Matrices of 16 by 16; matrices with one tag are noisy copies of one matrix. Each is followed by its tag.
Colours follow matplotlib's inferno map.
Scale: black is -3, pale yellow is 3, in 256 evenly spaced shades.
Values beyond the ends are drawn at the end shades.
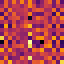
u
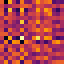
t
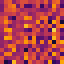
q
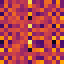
u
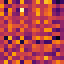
t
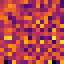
q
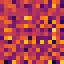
q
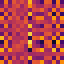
u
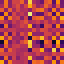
u
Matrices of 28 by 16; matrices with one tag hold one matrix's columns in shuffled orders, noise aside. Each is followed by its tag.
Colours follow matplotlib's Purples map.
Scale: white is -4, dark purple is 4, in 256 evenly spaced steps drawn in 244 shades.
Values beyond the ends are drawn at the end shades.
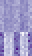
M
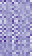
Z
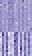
M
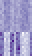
M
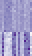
M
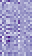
Z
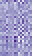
Z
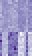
M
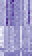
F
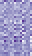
Z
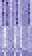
F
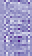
Z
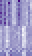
F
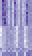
F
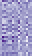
Z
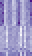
F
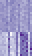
M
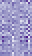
Z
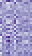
Z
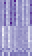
F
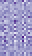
Z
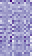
Z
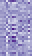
Z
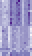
F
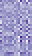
Z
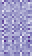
Z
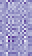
Z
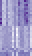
F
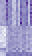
F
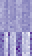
M
